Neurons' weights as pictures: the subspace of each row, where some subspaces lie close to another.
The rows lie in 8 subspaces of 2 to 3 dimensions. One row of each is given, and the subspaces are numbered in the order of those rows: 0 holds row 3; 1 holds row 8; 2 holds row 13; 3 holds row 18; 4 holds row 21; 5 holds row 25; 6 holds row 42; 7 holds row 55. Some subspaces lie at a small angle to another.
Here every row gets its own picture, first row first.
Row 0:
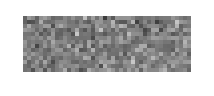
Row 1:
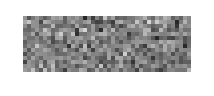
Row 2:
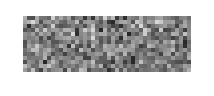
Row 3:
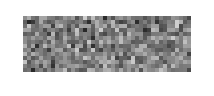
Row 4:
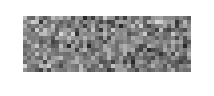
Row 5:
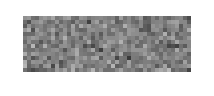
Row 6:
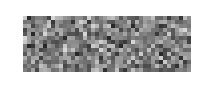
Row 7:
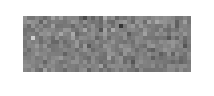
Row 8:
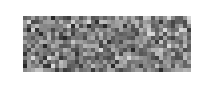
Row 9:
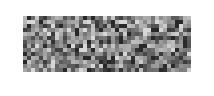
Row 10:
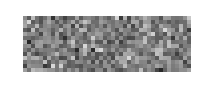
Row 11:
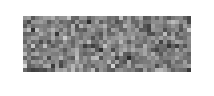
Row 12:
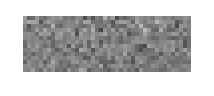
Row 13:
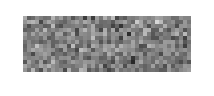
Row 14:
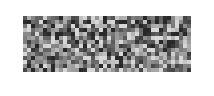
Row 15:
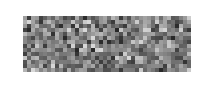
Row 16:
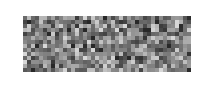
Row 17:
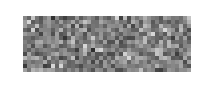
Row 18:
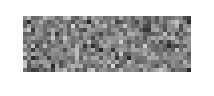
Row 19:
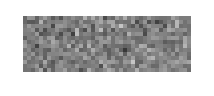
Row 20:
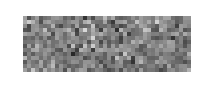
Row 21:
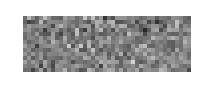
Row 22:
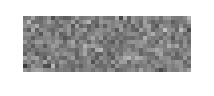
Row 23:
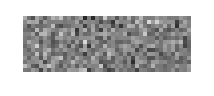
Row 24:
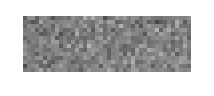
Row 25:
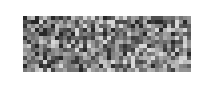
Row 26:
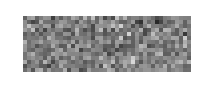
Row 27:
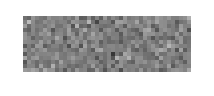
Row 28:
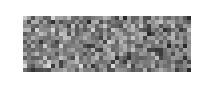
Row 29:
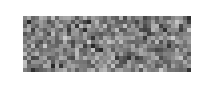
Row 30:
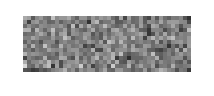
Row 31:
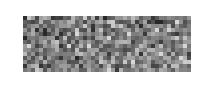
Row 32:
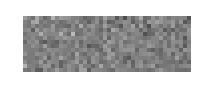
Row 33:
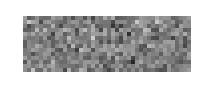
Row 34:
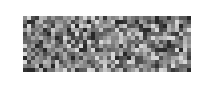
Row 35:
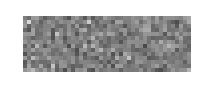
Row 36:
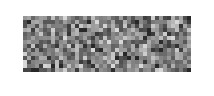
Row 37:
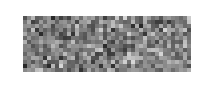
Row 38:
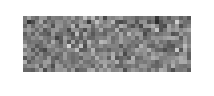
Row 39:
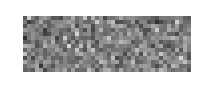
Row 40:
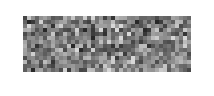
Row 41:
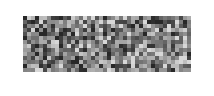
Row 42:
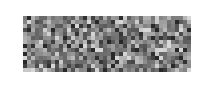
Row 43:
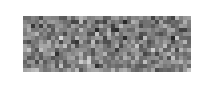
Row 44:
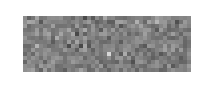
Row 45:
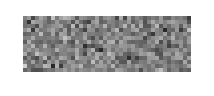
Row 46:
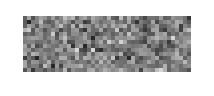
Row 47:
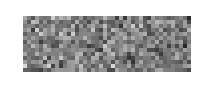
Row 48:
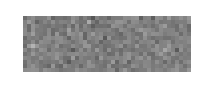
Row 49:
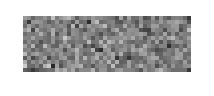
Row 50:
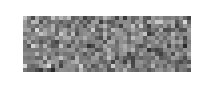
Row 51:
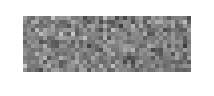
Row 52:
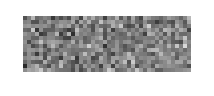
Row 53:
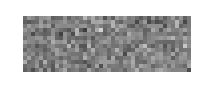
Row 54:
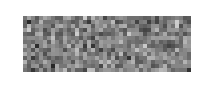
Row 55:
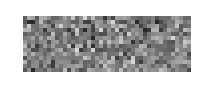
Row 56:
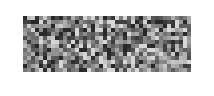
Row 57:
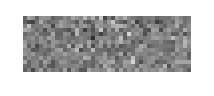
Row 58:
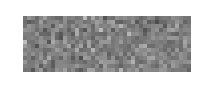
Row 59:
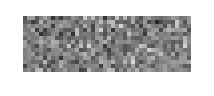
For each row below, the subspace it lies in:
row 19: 4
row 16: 0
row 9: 0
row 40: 2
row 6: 6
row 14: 1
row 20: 7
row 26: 2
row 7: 1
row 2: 7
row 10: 2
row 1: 1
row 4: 5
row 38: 6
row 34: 6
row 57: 7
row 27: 6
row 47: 4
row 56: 4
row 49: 4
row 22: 7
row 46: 2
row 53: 1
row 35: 3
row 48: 6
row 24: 5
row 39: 6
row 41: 6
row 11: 3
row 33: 2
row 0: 0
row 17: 2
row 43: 1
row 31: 6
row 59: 4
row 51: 1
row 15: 7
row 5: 3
